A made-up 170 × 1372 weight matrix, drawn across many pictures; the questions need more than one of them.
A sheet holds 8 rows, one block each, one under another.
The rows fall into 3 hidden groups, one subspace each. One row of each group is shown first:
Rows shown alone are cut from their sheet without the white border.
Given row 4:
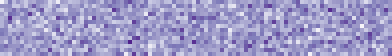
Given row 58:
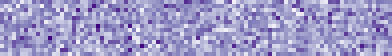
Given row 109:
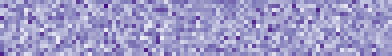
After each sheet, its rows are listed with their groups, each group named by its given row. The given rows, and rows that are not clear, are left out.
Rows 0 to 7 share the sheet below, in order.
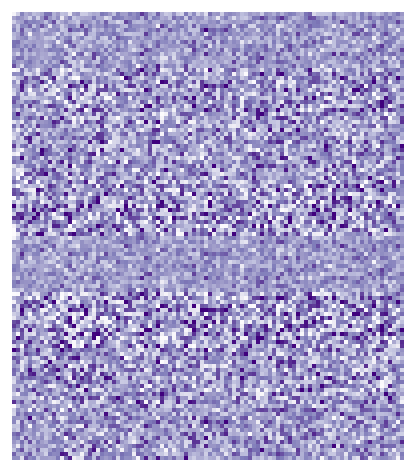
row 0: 4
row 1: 4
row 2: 109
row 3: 109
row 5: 4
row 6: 4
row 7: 4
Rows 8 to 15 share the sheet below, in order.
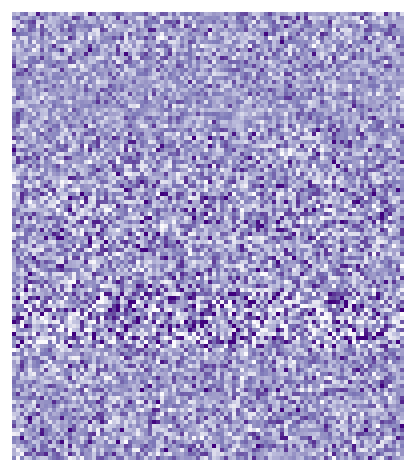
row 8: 109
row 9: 109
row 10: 109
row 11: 4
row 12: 58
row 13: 109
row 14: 4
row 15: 109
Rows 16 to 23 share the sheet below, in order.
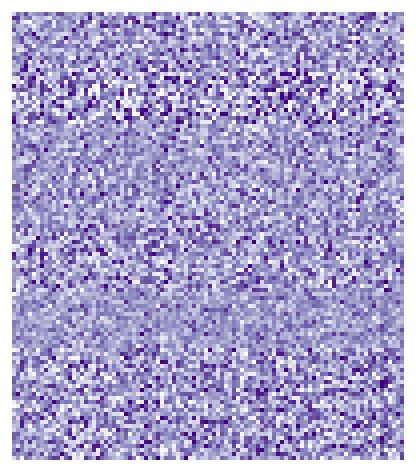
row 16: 58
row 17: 109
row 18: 58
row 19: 58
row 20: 109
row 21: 4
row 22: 4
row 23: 4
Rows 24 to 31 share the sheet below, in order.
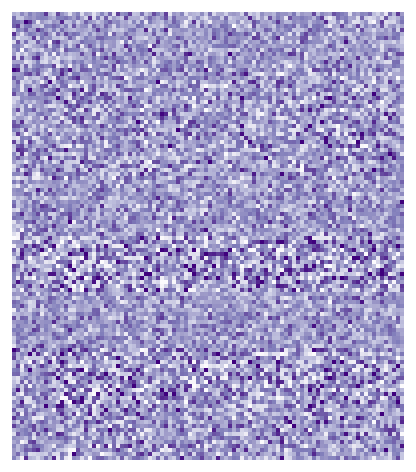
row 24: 58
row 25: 4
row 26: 58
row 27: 109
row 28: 4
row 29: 109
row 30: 4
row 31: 58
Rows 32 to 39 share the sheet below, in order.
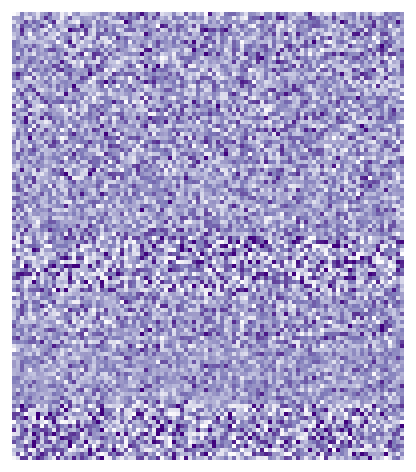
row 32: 4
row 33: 58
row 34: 4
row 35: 58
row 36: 58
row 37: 4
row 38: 4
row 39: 109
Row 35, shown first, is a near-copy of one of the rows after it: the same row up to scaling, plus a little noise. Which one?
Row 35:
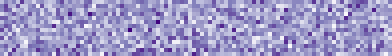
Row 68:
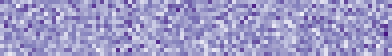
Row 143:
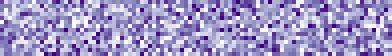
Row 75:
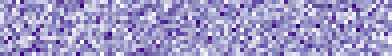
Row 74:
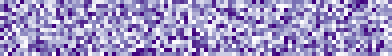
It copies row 74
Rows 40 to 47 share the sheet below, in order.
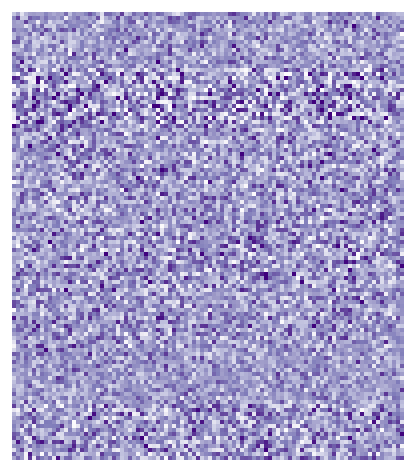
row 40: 109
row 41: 109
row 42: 4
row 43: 4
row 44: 58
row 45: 109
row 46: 58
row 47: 58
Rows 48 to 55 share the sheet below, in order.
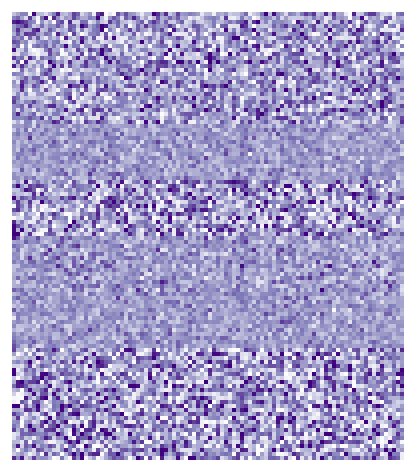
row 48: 58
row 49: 4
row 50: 4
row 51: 109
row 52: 4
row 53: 109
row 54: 109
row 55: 4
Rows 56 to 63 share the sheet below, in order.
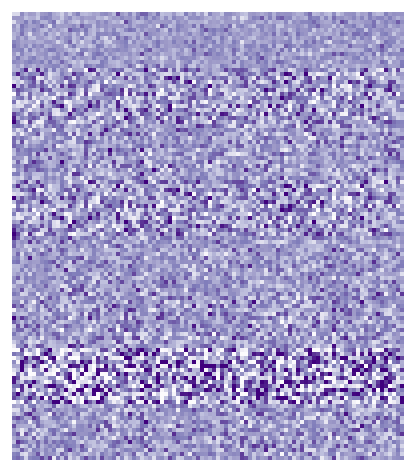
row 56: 4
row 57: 109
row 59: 109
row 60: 4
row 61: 109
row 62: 4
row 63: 58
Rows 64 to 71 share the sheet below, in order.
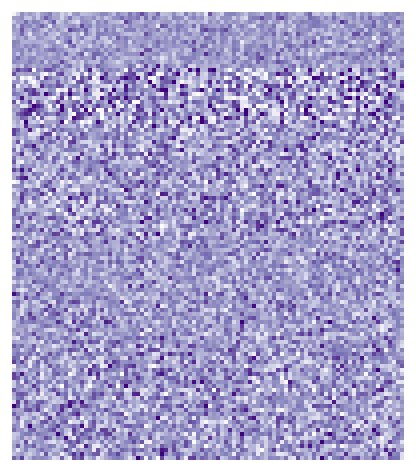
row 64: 4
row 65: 58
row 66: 58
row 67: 4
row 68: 58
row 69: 4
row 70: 109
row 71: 4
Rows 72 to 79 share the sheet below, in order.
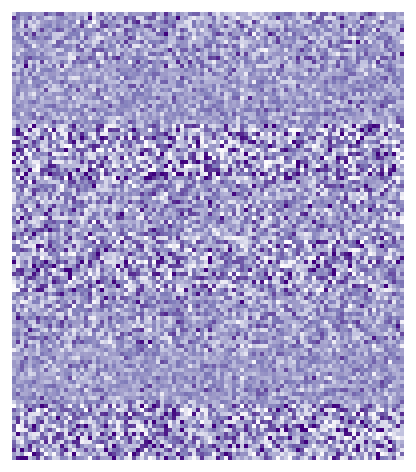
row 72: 58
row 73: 4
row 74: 58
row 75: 58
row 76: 109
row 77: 58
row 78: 4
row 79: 58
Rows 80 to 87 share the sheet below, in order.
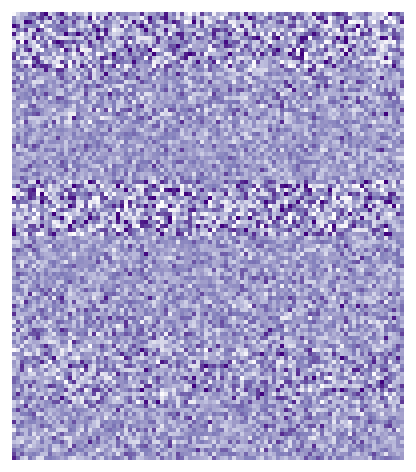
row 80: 58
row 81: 58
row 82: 58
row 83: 109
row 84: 58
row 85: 58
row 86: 4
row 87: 109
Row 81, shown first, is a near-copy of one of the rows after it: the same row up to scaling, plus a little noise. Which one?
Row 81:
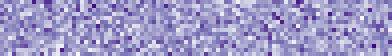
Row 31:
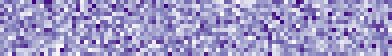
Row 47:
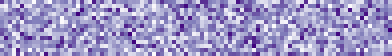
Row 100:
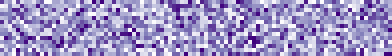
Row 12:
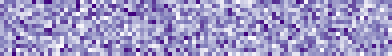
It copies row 31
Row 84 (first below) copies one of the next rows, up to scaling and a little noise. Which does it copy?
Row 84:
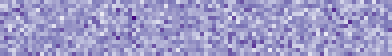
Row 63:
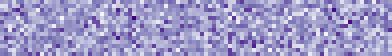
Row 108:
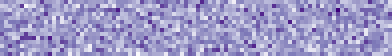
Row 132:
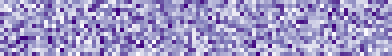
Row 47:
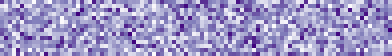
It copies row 63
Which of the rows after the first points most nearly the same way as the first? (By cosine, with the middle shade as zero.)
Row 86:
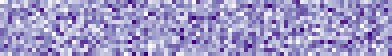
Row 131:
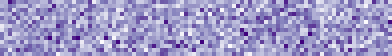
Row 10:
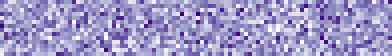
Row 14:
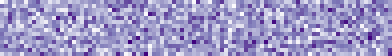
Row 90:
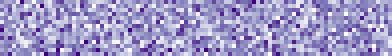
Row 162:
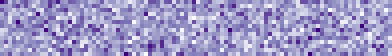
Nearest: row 14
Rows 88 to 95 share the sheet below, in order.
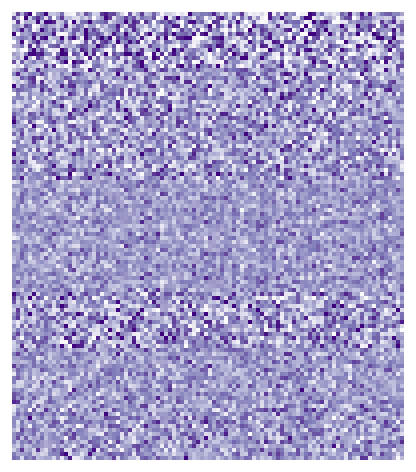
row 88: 58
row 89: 109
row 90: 58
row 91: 4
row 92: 4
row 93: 4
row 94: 109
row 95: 4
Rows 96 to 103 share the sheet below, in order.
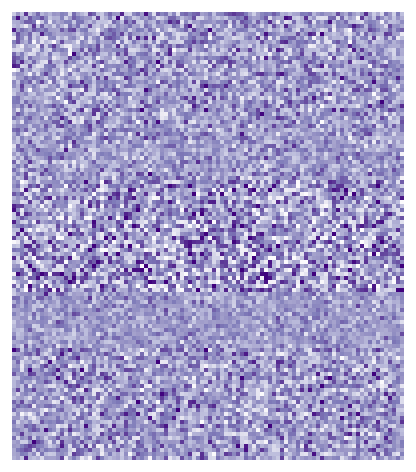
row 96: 109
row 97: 4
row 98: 58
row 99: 109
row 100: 58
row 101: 58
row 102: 4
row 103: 58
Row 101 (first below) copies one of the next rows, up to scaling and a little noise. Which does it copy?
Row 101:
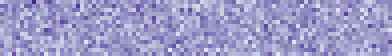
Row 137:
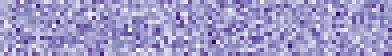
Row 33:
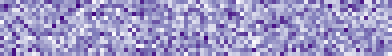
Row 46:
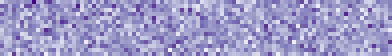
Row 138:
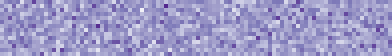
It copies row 46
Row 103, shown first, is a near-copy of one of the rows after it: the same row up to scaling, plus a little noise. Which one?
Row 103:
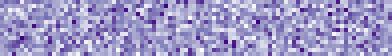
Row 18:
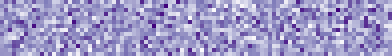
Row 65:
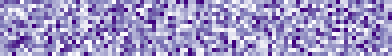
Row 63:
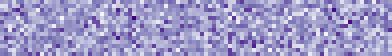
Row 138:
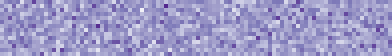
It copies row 65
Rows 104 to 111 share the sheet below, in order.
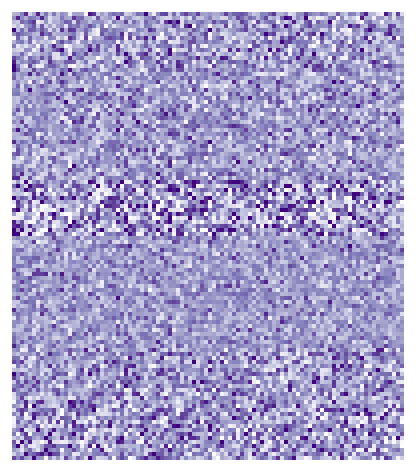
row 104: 109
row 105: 4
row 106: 109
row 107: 109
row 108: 58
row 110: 109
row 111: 58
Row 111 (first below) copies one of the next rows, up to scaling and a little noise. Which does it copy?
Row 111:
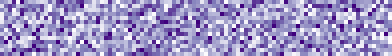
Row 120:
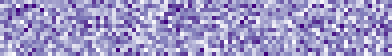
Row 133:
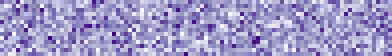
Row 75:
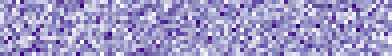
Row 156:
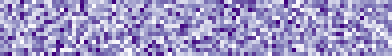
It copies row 75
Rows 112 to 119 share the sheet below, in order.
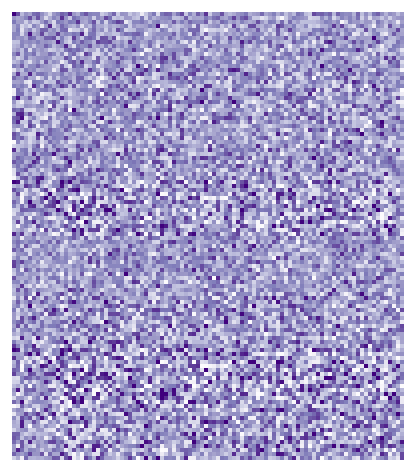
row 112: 4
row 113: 109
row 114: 109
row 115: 4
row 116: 109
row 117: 4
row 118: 4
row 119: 4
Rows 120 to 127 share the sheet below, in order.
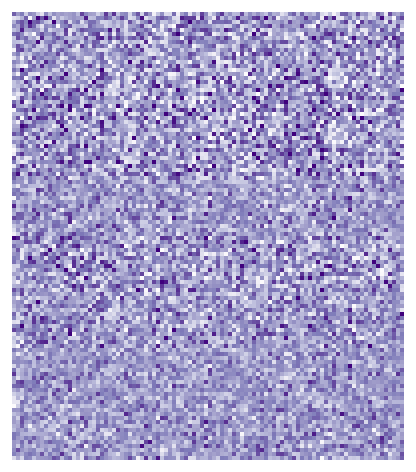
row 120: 58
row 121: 109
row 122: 109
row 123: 109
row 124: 4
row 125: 109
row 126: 109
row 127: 4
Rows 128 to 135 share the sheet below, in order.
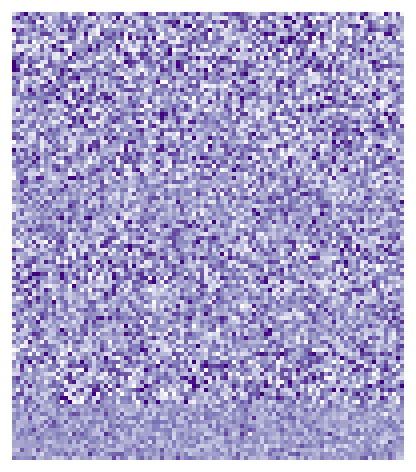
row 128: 109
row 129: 4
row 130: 109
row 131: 109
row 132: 58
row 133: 58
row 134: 4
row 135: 4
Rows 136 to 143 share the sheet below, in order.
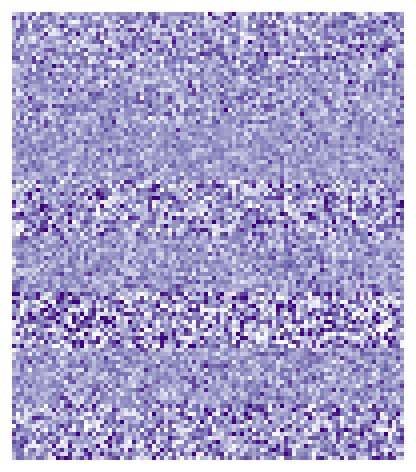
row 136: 4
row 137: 58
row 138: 58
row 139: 109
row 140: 109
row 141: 4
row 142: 4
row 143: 58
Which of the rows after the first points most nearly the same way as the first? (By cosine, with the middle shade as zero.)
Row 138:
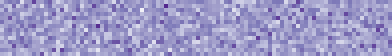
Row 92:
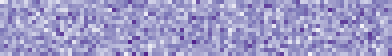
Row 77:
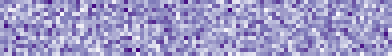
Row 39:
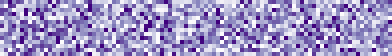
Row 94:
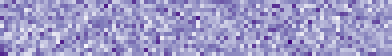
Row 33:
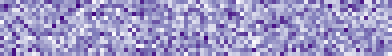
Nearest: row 77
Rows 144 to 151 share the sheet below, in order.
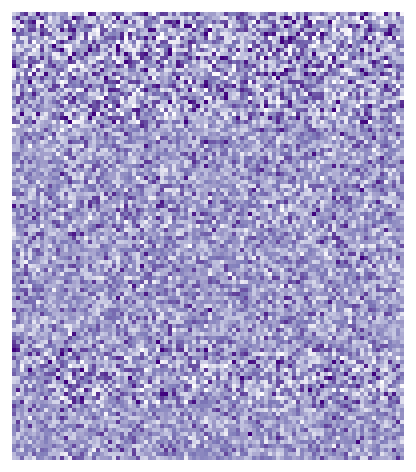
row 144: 109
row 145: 4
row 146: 4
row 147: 109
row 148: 58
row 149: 109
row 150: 4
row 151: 4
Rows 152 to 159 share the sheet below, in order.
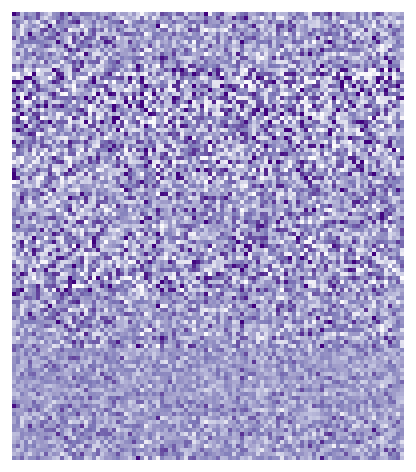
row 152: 4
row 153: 58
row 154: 109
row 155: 4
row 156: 58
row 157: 4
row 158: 4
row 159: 4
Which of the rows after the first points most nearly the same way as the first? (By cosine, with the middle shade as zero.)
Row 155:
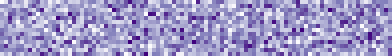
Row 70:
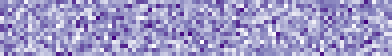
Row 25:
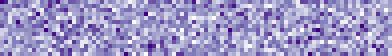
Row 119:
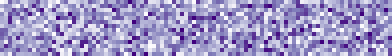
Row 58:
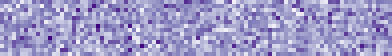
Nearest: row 119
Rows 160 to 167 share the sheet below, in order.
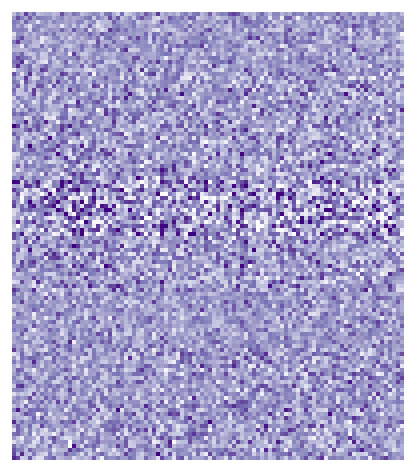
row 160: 109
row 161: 58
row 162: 4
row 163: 4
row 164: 4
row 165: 58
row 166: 58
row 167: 109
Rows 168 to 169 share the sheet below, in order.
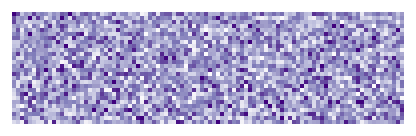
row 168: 4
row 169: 58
